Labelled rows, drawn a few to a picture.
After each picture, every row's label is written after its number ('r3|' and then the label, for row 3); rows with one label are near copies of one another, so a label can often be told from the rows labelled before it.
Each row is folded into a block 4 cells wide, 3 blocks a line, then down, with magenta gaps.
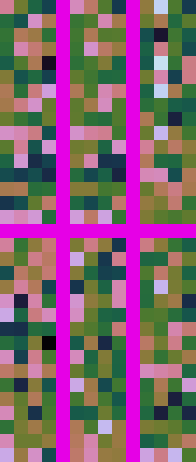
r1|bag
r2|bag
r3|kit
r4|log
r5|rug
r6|bag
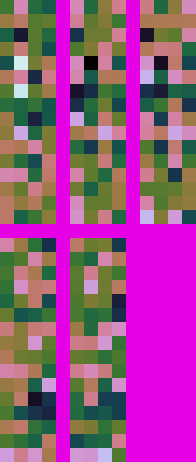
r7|kit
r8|log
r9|log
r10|bag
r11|bag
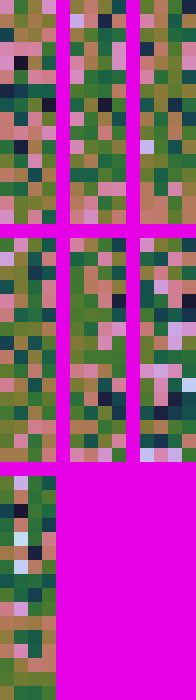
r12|log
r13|rug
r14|rug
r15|rug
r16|bag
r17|bag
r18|kit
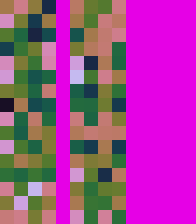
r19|rug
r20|log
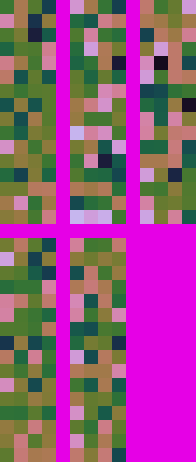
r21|rug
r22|bag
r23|log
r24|rug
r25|log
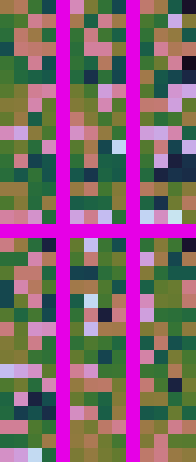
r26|bag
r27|bag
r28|bag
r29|bag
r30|kit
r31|rug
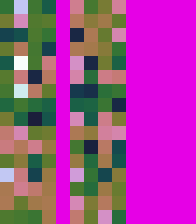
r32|kit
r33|log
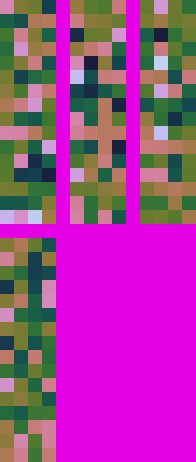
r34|bag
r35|log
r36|kit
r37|rug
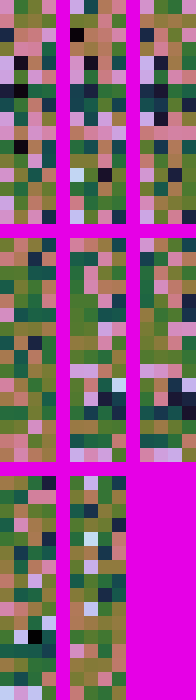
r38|log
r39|log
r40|log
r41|rug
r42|bag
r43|bag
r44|bag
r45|kit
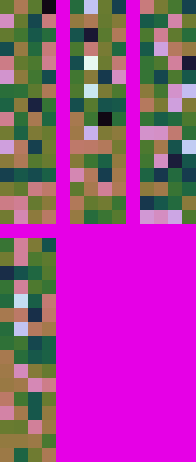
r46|rug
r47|kit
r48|bag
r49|kit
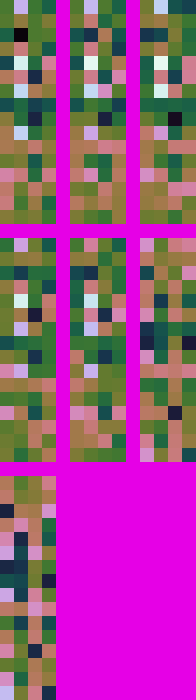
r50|kit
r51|kit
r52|kit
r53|kit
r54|kit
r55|log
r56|log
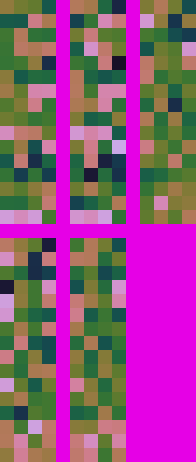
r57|bag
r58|bag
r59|rug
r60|rug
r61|rug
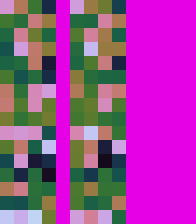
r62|bag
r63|bag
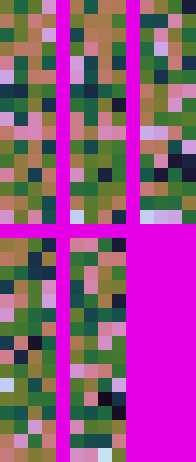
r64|log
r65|log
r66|bag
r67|rug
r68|bag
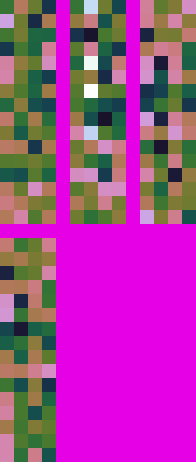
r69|rug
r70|kit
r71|log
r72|log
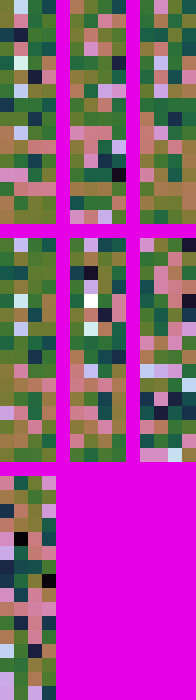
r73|kit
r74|bag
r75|kit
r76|kit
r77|kit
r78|bag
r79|log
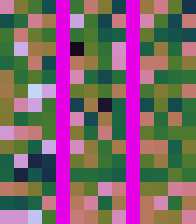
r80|bag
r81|rug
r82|rug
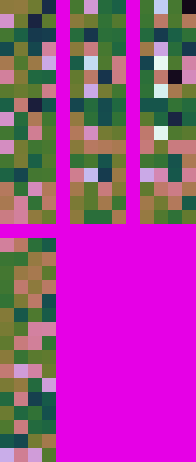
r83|rug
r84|kit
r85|kit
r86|bag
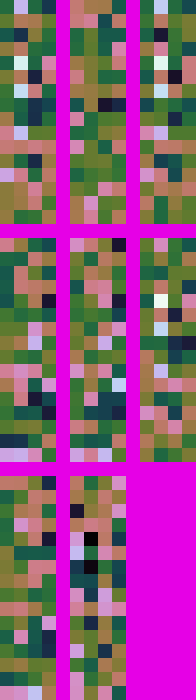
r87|kit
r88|rug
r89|kit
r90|bag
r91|bag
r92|kit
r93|bag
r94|log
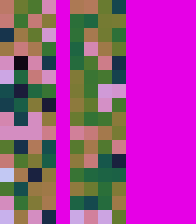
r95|log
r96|bag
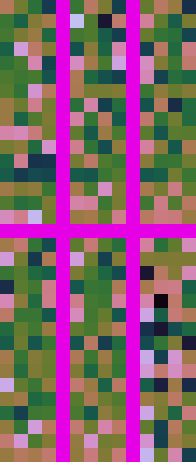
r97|bag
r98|rug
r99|rug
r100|rug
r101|rug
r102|log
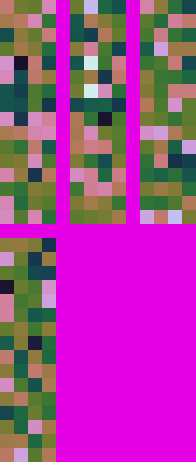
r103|log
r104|kit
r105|bag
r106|rug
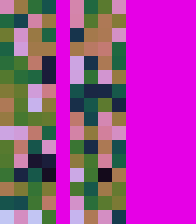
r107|bag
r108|log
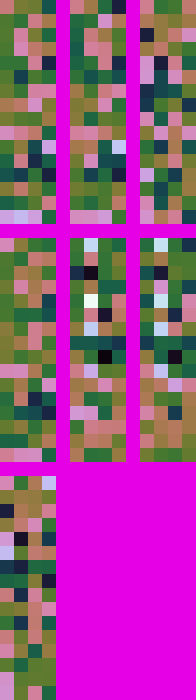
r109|bag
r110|bag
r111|log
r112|bag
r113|kit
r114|kit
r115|log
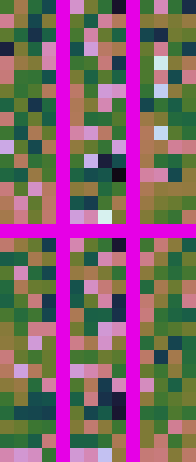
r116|rug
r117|bag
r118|kit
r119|bag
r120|bag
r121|rug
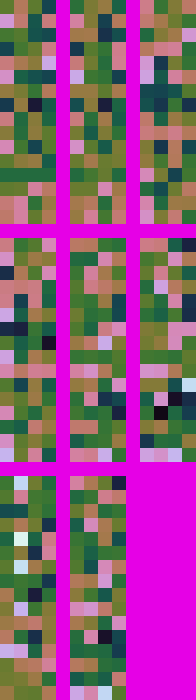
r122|rug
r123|rug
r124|log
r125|log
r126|bag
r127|bag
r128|kit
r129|bag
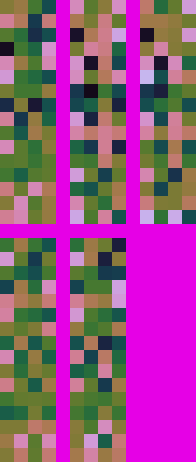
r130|rug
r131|log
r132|log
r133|rug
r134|rug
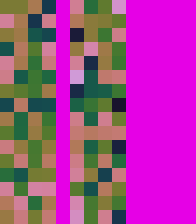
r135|rug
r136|log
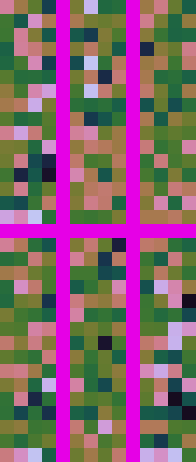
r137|bag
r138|kit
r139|rug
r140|bag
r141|rug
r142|bag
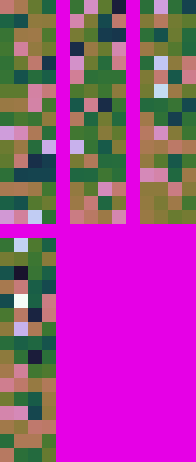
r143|bag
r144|rug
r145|kit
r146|kit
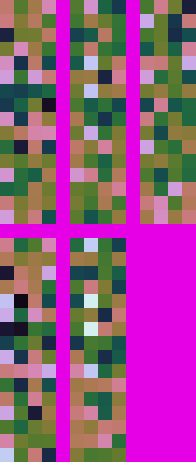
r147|log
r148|kit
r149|rug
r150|log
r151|kit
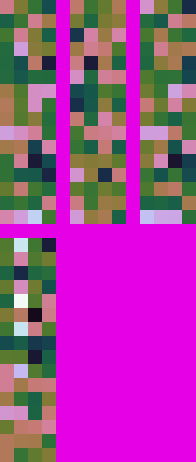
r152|bag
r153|log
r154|bag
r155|kit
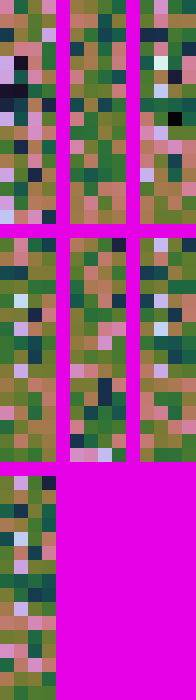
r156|log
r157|rug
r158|kit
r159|kit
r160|bag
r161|kit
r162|kit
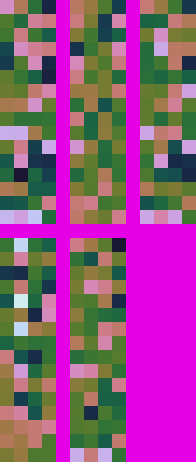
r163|bag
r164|rug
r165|bag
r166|kit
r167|bag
